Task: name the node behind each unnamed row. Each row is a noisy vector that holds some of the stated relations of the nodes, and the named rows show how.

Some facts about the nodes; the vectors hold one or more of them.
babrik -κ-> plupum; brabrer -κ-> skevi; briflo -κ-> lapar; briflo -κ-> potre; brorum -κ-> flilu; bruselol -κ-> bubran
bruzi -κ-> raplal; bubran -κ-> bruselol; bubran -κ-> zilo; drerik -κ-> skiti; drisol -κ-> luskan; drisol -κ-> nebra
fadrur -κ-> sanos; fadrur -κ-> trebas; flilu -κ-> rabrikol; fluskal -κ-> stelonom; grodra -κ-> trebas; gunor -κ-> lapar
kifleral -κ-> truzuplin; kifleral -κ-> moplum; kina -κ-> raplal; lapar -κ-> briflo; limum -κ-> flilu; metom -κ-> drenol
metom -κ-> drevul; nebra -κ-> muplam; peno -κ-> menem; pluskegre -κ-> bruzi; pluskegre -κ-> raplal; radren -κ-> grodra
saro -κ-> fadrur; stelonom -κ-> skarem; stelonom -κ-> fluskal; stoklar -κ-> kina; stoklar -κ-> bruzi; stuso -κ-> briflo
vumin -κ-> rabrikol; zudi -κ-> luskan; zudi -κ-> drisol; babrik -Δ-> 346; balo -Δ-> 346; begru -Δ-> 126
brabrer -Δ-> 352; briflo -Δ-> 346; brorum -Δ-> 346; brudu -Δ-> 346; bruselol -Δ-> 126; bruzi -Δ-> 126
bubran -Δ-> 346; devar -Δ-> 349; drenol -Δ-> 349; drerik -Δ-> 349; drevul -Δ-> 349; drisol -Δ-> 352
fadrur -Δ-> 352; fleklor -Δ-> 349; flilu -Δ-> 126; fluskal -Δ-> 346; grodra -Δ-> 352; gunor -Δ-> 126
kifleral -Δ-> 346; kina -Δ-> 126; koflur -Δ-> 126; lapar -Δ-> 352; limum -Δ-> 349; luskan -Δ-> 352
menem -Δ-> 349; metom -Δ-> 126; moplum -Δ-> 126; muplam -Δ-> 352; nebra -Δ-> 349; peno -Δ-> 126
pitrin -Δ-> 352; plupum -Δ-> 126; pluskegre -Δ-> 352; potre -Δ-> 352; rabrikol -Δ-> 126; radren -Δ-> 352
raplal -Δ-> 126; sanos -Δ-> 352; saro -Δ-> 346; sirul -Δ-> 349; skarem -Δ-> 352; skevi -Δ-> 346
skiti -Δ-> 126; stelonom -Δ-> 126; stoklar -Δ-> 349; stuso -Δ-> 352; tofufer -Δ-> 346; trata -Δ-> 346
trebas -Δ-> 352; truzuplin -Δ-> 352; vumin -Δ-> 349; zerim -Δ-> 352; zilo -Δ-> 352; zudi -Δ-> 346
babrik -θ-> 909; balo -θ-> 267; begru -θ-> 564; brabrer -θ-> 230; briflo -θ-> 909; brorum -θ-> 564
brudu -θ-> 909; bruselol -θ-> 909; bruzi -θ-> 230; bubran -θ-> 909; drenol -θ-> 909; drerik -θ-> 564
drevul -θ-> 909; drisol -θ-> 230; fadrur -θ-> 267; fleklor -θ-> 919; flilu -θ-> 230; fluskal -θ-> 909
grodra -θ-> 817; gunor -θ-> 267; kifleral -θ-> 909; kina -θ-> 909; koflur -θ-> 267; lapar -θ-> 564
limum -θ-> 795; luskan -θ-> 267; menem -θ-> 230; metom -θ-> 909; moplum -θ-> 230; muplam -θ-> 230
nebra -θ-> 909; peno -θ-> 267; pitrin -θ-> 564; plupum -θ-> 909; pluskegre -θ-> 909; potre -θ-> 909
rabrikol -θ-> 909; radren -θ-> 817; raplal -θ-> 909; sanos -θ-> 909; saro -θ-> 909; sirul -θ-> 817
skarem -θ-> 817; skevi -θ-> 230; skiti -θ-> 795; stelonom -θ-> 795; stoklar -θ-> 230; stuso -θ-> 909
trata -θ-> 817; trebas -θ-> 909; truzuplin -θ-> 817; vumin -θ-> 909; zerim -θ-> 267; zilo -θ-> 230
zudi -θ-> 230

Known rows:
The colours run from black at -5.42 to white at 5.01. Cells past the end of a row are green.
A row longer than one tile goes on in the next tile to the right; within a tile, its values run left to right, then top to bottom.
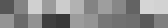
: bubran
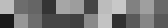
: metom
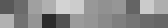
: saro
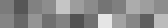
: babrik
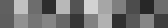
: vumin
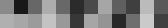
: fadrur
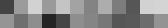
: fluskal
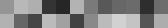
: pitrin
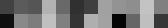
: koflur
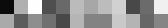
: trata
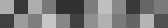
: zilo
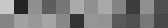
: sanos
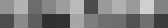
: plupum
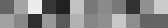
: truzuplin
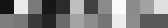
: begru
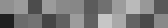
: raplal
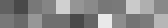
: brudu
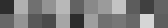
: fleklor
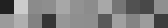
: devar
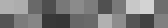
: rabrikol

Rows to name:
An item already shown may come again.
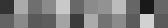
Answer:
fleklor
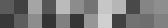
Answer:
kifleral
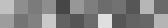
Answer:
potre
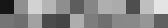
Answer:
skevi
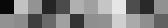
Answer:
drerik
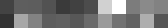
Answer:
moplum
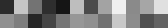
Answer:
begru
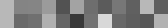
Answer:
potre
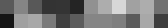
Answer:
flilu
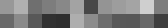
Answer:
plupum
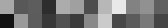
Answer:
metom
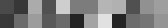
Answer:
kifleral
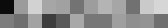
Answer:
skevi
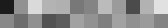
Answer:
skevi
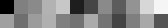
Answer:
balo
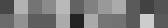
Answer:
fleklor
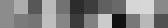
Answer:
gunor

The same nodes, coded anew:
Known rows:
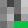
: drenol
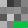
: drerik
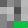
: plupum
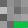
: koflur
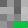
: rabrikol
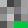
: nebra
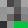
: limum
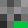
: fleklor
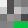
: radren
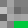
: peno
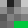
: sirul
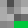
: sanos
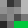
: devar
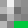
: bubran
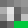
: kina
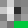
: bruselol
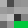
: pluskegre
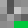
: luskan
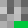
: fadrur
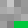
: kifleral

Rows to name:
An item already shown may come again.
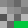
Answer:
begru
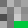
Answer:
balo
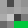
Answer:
pluskegre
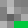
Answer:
briflo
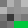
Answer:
skevi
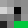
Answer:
stelonom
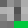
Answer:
plupum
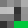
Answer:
skiti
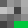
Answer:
moplum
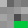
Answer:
stuso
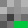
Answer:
skevi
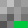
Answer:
zudi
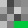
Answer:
pitrin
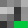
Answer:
skiti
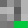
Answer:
plupum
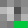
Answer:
metom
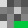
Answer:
lapar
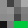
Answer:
stoklar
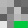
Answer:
brorum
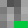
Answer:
vumin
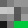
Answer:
bruzi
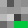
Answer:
pluskegre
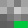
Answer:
tofufer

